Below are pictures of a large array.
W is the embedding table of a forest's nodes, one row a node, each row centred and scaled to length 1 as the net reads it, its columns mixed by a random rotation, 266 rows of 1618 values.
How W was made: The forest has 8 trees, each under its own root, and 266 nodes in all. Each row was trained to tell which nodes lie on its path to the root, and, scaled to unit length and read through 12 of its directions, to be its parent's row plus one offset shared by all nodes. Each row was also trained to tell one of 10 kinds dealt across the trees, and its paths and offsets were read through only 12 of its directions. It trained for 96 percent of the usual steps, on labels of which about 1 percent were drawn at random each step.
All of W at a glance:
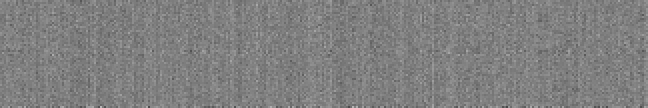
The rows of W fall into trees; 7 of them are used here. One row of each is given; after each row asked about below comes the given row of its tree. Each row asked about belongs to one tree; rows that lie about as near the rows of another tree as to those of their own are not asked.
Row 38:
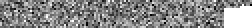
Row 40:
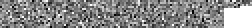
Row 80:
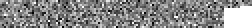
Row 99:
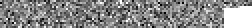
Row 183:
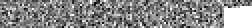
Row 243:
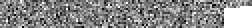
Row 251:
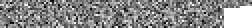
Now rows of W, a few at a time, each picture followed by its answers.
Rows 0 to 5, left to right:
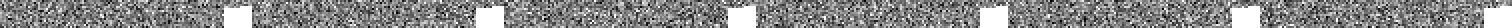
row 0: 99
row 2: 183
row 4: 99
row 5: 80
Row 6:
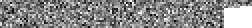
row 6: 38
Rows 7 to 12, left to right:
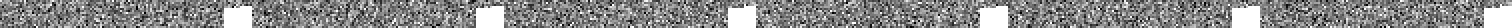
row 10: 40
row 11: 243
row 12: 243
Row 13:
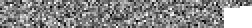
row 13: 251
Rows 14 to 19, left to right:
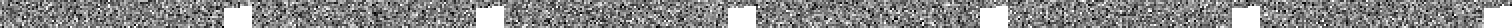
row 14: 38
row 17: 38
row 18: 40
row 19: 40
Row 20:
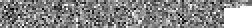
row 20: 38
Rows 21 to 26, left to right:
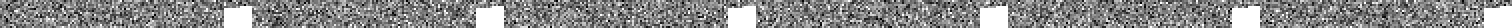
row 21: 38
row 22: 243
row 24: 243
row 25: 243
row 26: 40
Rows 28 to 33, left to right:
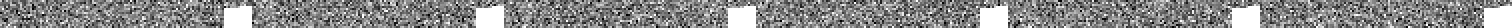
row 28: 38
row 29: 183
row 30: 40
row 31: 243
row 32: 40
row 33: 38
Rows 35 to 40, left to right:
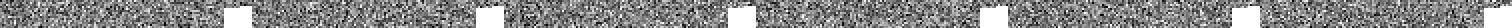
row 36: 183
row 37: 99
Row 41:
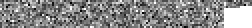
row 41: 40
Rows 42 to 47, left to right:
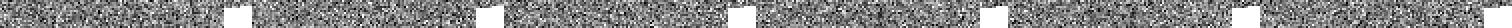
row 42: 40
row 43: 183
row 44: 38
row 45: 40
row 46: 40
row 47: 40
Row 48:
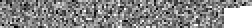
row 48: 243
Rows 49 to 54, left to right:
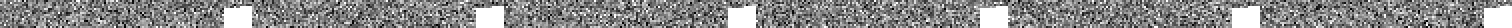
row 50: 40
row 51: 183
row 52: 99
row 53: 40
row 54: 38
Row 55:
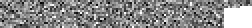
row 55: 38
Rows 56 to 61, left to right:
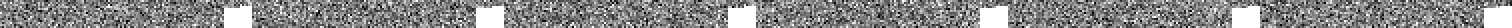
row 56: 243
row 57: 99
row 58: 183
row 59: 40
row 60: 40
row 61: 38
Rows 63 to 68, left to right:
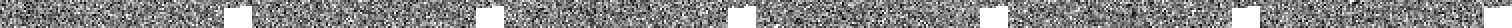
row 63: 80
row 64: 80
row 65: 40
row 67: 40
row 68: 183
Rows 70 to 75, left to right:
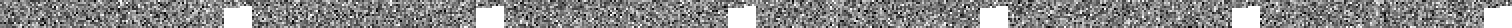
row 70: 99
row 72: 38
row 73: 243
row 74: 38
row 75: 183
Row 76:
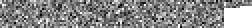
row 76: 38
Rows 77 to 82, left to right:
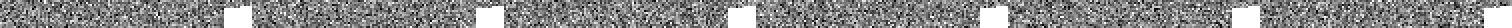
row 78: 99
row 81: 38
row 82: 99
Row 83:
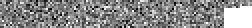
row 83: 243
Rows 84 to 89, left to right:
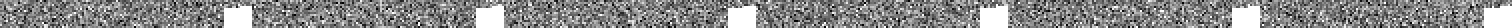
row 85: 38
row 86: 251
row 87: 183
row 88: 243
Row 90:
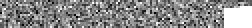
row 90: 99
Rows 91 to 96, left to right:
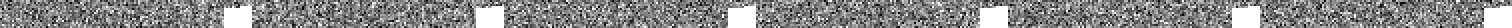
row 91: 40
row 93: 243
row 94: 40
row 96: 38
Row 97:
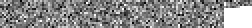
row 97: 38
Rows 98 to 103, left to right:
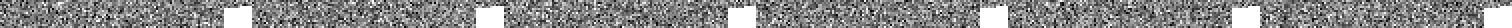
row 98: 183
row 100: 183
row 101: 38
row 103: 243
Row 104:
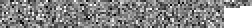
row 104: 99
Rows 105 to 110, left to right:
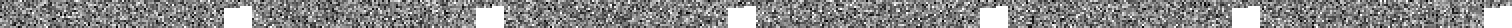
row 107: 40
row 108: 40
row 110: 40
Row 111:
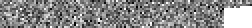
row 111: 243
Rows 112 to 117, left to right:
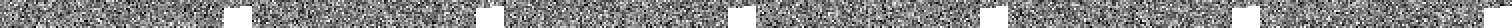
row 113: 243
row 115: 243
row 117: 40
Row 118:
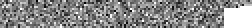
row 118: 243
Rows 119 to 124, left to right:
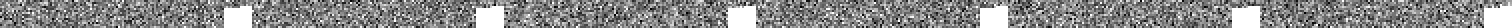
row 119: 183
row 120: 243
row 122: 243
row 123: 251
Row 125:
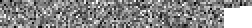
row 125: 40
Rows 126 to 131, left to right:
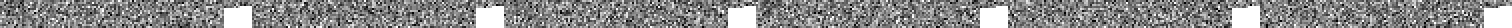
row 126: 251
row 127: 99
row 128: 243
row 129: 38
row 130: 243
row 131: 99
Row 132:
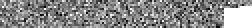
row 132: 243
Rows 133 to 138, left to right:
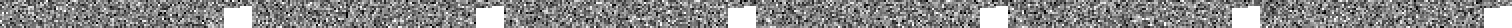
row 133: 99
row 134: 243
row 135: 40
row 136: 40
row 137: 40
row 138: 38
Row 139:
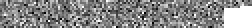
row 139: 80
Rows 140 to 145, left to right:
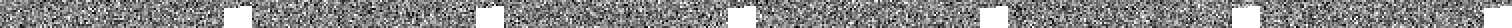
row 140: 243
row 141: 99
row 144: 38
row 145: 80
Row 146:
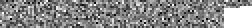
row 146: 99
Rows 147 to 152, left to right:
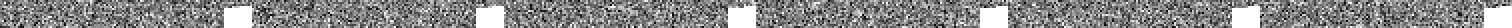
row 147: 243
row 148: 38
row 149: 243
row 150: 183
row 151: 38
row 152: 183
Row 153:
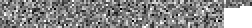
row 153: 40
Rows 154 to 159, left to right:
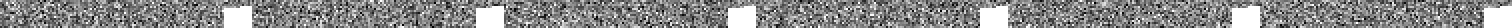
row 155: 99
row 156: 38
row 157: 243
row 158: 40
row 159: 38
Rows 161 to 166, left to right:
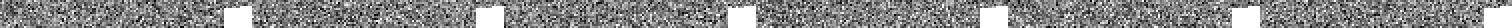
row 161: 38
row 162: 40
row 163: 183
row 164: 38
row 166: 40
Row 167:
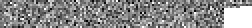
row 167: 243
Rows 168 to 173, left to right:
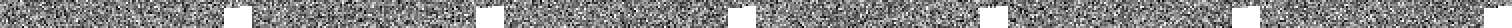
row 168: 243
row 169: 183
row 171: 40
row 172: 38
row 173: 243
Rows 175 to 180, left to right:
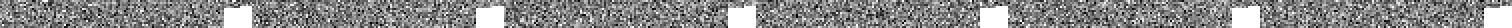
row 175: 40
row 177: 38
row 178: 38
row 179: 40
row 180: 243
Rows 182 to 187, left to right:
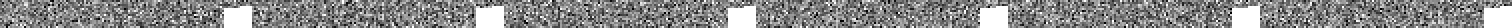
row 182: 40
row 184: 99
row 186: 243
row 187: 99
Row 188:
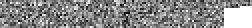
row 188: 243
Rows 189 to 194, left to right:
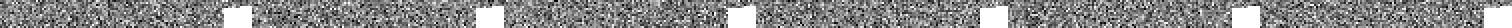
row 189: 40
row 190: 40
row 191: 40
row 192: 243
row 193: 99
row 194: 38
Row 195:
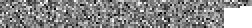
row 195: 99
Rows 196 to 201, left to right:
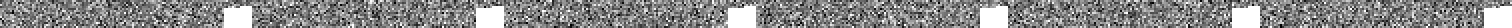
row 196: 40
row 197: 99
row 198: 40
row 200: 38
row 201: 243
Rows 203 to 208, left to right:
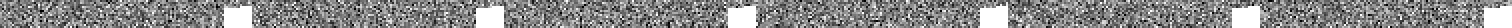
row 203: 99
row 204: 243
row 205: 99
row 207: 40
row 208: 99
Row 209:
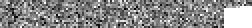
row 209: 38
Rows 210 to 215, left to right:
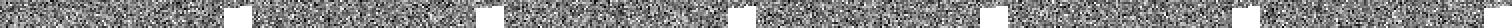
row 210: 251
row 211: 99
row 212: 251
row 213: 243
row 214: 38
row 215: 38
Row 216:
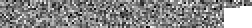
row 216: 38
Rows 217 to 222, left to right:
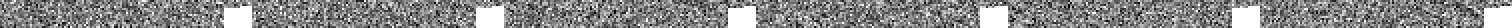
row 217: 183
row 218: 99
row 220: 251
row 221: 38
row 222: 243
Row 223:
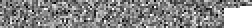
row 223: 243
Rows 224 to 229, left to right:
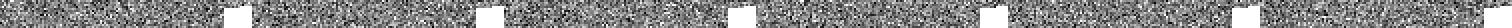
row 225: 38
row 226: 243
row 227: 40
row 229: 243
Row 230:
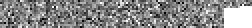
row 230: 99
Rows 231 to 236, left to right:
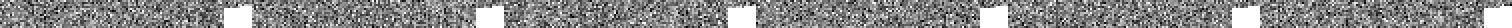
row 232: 40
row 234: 183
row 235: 183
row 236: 251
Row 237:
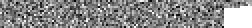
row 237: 38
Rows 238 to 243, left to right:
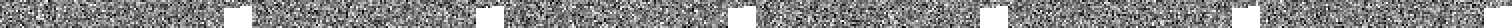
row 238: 99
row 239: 243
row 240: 99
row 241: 38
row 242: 251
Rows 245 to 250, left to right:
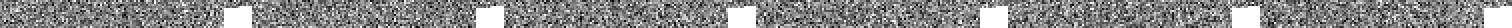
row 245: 40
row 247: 99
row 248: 183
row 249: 99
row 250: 99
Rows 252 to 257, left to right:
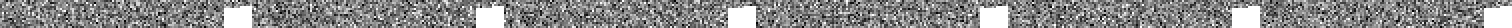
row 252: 99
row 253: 80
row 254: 99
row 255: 183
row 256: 80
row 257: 38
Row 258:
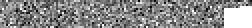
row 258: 243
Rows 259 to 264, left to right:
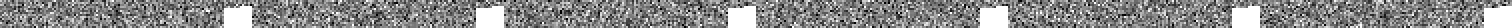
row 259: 251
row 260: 38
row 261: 243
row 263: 38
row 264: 99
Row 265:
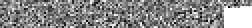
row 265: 183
